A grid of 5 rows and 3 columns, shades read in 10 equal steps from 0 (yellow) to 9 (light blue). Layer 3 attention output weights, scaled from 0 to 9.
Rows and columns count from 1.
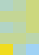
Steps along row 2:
same down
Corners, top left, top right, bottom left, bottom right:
7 4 0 9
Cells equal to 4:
3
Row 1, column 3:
4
